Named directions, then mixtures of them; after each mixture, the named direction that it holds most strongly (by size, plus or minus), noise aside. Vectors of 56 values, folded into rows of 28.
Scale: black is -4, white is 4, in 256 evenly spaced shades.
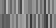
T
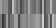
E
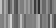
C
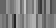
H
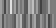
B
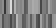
B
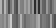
C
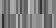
B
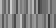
B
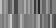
C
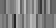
H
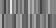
B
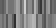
H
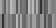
B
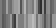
H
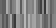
H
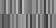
T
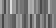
B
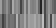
E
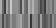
B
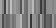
B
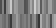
C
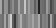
C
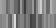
H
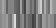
H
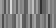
B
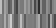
C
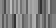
B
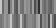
C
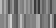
C
